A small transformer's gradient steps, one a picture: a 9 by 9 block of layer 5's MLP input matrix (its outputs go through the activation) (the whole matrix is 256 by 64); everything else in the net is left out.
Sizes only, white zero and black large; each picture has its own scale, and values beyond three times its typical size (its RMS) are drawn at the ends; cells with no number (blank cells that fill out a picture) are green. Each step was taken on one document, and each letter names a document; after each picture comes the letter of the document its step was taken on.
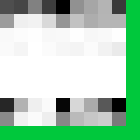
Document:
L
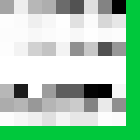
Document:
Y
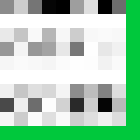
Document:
Y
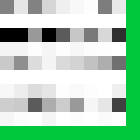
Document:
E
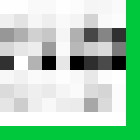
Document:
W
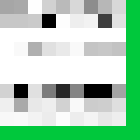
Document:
Y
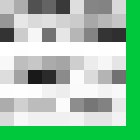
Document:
E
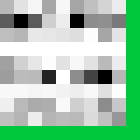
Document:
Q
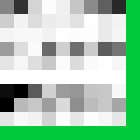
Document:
Y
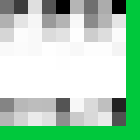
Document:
L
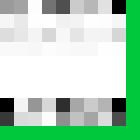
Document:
L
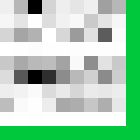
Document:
E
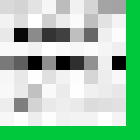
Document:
E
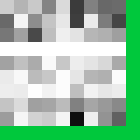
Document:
Q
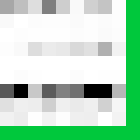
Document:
Y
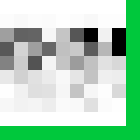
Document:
W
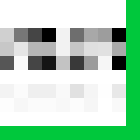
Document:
W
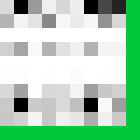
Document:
Y
